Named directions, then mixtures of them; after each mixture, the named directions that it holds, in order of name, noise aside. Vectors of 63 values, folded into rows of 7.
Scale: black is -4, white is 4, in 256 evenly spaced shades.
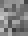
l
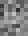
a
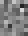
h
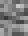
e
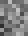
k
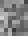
l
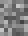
e, l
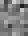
e, h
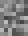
e, l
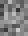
a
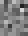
h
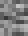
e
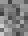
k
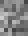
l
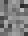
h, k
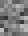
e, k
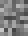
e, l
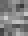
a, e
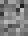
a, h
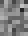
h, l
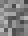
e, l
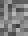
a, h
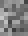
l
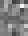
e, h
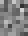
h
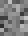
e, k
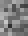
h, l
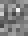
a, k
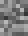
e, h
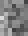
k, l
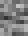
e
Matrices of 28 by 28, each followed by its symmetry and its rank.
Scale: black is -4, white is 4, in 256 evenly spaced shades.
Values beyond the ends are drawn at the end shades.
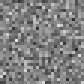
neither, full rank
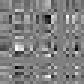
antisymmetric, rank two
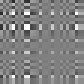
symmetric, rank one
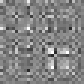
symmetric, rank three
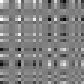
symmetric, rank one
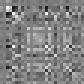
symmetric, rank three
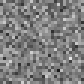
antisymmetric, full rank
